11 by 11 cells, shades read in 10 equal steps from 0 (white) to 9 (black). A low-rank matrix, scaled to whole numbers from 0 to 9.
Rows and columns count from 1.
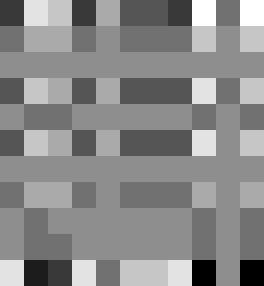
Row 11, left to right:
1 8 7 1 5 2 2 1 9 4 9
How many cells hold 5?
24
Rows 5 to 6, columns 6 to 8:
4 4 4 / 6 6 6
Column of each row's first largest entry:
1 1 1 1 2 1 1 1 2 2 9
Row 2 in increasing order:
2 2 3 3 4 4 5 5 5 5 5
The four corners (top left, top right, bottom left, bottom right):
7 0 1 9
